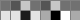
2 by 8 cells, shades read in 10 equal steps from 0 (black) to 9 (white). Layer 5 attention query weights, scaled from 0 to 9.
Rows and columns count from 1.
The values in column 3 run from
1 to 7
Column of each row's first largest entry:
3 7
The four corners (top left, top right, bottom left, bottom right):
4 4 8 6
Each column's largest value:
8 8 7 8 6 7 9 6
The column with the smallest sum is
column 6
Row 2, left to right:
8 8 1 8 6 0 9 6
